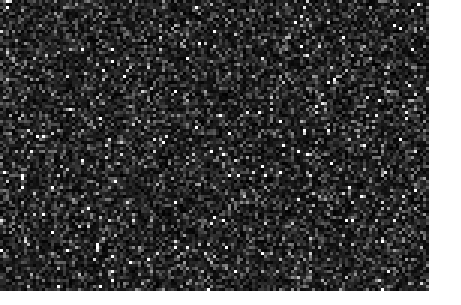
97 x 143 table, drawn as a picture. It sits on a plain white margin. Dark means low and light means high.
Odd rows or columns: none. Seam: none. Grain: fine. Histogram: skewed, a long tail of high values. Average level on the scale: 20%.
